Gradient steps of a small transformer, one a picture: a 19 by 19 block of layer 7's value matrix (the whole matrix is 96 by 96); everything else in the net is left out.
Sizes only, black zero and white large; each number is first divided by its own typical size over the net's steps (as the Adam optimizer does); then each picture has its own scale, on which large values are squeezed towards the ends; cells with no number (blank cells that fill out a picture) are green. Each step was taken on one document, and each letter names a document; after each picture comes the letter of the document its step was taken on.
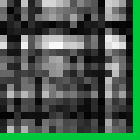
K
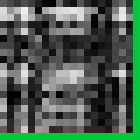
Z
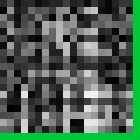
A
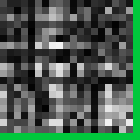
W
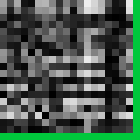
A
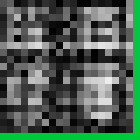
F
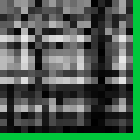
Z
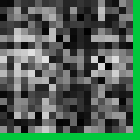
F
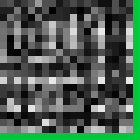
F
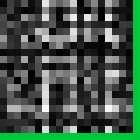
K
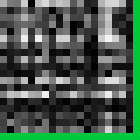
K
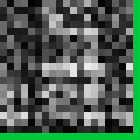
A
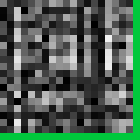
W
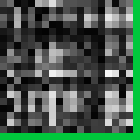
W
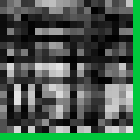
W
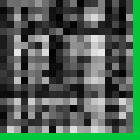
F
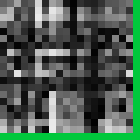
W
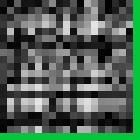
A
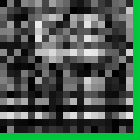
A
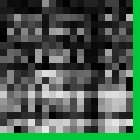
W
